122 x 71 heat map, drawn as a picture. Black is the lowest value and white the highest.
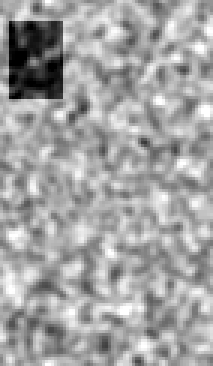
The halves do not mirror each other. The ninth with the lowest average is the top left. The values are skewed, with a long tail toward low values. The field is mottled with small blotches. An odd patch, lower than its surroundings, sits in the top left.
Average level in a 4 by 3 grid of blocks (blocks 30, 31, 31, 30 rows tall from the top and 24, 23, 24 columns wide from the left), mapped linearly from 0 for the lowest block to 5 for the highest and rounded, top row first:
055 / 455 / 555 / 455
